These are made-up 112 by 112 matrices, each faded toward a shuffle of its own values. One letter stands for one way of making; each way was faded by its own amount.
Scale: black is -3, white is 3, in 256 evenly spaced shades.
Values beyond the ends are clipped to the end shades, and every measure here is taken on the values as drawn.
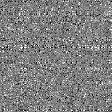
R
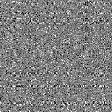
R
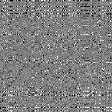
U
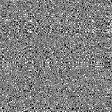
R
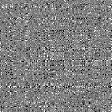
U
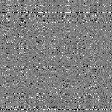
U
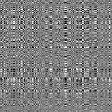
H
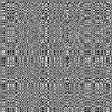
H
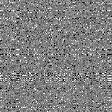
R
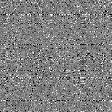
R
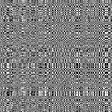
H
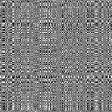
H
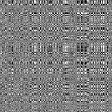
H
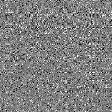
R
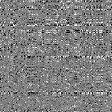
U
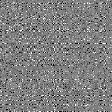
U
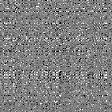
U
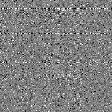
R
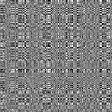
H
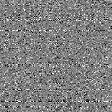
R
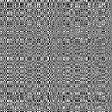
H
